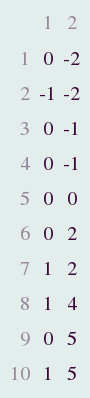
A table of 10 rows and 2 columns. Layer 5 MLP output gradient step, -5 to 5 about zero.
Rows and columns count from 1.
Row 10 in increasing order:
1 5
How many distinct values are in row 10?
2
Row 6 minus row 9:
0 -3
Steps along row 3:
down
